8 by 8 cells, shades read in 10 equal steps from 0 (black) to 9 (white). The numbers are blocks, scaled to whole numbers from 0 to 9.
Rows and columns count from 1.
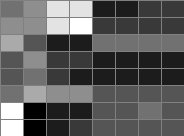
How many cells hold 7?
0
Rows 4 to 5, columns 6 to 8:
1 1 1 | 1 1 1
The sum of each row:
31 35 27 16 14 32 24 24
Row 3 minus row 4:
3 -2 -1 -1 3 3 3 3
